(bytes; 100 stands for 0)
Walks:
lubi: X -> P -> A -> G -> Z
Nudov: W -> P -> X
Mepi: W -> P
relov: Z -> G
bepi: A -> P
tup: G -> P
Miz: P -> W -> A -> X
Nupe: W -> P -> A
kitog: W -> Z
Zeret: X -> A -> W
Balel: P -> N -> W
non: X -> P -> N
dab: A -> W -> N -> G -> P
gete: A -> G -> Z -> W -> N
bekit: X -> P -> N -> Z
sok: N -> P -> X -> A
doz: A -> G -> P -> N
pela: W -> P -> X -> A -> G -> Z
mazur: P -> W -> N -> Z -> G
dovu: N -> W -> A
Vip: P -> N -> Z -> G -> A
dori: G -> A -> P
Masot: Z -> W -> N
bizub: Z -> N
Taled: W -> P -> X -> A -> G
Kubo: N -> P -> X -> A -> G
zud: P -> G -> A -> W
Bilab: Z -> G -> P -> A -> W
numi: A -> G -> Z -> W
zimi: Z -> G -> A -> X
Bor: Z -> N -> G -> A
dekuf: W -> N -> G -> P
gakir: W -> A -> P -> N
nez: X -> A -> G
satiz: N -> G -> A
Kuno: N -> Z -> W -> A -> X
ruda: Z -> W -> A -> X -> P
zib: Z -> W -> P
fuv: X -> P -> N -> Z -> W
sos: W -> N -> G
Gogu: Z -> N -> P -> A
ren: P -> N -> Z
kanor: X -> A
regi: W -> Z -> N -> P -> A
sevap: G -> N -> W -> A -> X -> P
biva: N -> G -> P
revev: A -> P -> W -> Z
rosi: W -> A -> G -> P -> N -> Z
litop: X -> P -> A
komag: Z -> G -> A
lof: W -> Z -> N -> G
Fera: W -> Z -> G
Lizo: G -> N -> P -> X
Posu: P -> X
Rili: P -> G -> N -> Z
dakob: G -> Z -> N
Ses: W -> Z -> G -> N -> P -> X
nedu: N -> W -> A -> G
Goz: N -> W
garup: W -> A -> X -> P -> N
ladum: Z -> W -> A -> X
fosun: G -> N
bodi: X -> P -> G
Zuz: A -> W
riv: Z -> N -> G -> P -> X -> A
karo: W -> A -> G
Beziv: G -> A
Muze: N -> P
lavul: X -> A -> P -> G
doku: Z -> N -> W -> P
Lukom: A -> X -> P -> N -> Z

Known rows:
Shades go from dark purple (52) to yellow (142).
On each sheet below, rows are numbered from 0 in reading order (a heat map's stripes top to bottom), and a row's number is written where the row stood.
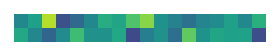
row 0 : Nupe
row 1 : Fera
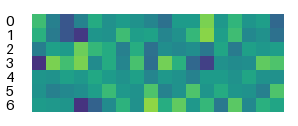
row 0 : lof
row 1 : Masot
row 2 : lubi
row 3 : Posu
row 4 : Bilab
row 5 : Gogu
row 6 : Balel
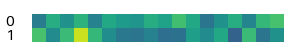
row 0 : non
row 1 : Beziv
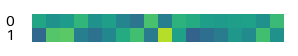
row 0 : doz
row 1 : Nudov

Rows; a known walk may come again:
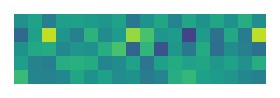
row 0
Ses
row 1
bepi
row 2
ladum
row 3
Vip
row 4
gete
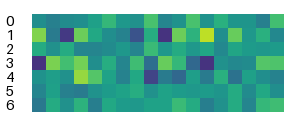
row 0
Gogu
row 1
fosun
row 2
dab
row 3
Posu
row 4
zimi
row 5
fuv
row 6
non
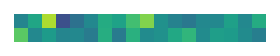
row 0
Nupe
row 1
nedu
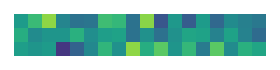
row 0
Zeret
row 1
numi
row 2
Balel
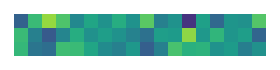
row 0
litop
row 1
lof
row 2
Bor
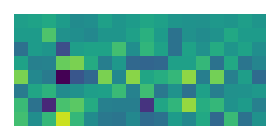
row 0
sevap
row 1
zud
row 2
zib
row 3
komag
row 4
Goz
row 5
ruda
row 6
dakob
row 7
Beziv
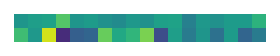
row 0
Kubo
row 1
Zuz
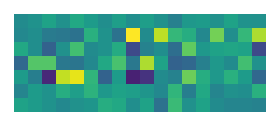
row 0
Bilab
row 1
Muze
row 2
Fera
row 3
Nudov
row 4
relov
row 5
Lukom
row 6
Kuno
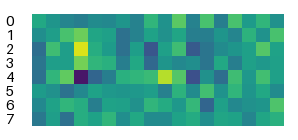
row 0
dekuf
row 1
dori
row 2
bodi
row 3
lubi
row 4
Mepi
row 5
mazur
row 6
sok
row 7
bekit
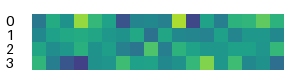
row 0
tup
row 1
pela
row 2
doz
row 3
Masot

